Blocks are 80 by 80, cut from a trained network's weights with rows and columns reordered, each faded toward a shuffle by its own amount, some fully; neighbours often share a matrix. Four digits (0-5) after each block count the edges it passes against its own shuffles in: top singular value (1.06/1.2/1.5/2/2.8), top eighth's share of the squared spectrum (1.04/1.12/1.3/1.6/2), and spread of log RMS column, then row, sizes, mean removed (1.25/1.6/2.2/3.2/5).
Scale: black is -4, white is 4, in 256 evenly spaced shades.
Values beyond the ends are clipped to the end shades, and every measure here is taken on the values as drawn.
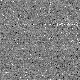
2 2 1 1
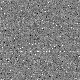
1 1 0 0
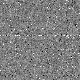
2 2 0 1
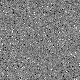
0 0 0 0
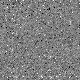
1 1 0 0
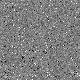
0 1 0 0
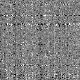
3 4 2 3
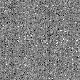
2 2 1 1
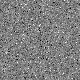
0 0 0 0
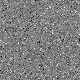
0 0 0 0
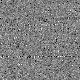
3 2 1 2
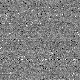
2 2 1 1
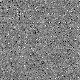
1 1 1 0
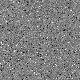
0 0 0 0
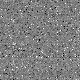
1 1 0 0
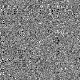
3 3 2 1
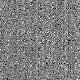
2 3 1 2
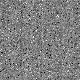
1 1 0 0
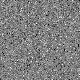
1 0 0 0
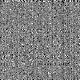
3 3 1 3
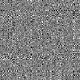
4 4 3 3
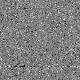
2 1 0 1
